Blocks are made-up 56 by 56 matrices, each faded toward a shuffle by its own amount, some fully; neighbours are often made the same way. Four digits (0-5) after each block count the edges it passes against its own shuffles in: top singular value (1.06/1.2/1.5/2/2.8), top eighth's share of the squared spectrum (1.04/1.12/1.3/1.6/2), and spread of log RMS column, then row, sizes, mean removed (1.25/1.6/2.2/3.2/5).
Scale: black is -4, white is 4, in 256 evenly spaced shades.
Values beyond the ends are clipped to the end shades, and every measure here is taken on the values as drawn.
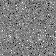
2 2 0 0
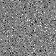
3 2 1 0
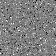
0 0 0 0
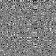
4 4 2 3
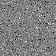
1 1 0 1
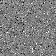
2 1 0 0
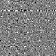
4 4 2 2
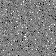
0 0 0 0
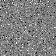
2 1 0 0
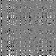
4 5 3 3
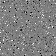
0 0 0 0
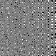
4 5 3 2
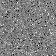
1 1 0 0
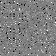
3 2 1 0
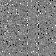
3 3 2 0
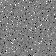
0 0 0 0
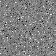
0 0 0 0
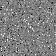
0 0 0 0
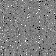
3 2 1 0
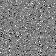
2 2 1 0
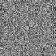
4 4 2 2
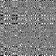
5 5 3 3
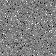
0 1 0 0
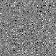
3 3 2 1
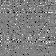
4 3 1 2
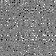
3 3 0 1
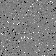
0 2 0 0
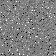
0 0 0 0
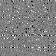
4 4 1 2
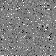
3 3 1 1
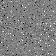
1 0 0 0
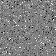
2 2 0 0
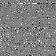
3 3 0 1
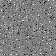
2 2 0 0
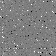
2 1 0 0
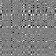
5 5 3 3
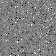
0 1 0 0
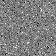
1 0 0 0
